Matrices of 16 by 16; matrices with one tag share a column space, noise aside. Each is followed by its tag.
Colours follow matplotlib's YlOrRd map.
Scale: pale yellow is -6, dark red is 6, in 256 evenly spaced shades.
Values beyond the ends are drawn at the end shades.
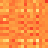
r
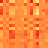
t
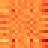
r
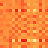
r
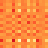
r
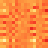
r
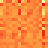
t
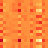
r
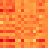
r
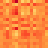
t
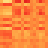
t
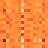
r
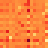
r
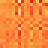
t
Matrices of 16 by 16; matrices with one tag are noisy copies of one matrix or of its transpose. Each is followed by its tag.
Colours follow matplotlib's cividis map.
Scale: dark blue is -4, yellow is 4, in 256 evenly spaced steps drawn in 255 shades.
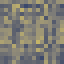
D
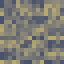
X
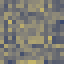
D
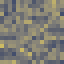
X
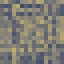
D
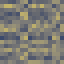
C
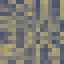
X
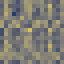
C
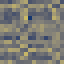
C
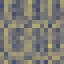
C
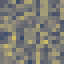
X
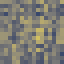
D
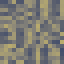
X
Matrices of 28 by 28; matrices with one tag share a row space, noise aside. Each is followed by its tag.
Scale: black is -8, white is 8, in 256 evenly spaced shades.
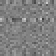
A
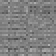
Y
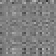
A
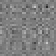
A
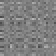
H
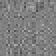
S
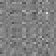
A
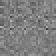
H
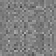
S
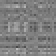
Y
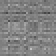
Y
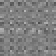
H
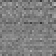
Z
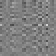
A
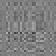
S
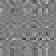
A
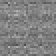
Y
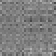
Z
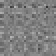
H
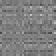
Z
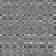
Z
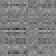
Y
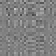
S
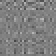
S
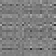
Z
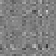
A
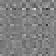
A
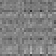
Z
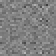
A
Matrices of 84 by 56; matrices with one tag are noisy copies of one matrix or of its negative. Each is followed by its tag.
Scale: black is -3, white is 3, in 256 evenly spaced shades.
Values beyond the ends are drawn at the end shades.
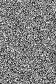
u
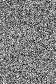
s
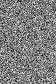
u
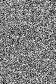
s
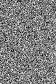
u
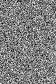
u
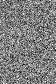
s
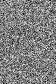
s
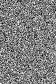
u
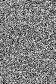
s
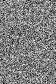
s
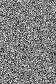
u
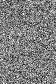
s
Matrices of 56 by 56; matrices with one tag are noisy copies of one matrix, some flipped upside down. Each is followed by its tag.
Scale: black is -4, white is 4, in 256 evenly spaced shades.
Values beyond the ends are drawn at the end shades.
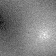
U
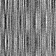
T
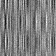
T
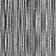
T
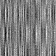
T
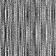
T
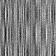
T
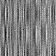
T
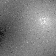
U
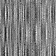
T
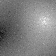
U
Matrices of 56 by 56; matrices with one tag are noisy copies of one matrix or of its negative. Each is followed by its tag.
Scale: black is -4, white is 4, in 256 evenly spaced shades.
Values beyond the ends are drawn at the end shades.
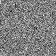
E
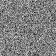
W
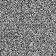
W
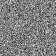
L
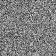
W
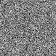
E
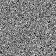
L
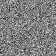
L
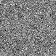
E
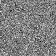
E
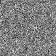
E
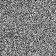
W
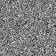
L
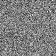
W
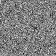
E
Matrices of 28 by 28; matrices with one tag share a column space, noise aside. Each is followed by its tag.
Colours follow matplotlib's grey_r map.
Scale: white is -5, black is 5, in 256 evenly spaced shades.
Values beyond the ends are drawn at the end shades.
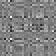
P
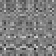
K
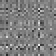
K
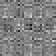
P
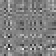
K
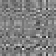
K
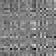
K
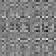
P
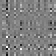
K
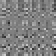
K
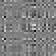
P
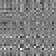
K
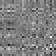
K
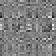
P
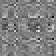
P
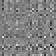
K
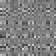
K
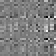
P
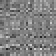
K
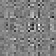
P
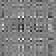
P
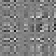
P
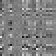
K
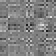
P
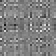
P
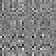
K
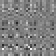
K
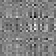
P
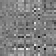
K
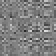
P
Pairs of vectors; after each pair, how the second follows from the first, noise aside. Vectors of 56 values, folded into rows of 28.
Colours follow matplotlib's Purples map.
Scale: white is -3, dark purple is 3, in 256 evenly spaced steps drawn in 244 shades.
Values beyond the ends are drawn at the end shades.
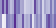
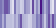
reversed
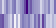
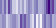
wrapped around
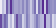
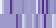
partly zeroed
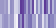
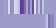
partly zeroed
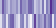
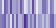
reversed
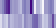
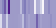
partly zeroed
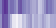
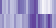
wrapped around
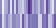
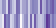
wrapped around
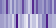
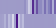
partly zeroed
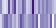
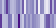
wrapped around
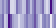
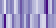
reversed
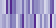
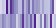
copied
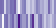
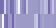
partly zeroed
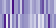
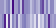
copied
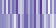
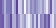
wrapped around
